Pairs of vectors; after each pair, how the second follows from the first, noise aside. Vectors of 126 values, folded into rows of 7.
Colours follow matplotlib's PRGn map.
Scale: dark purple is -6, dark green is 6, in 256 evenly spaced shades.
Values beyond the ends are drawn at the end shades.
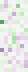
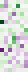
scaled up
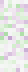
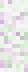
reversed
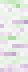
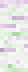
reversed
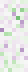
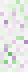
reversed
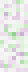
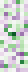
scaled up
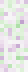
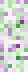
scaled up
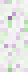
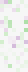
partly zeroed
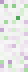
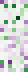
scaled up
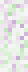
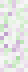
reversed
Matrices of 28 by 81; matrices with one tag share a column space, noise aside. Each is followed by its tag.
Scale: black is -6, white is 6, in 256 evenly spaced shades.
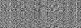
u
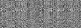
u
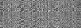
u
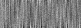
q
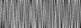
q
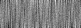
q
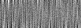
q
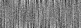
q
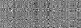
u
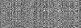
u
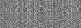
u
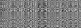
u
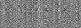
u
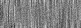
q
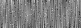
q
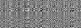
u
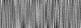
q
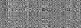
u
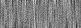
q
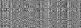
u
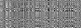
u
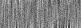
q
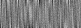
q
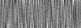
q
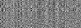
u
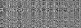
u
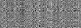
u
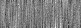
q
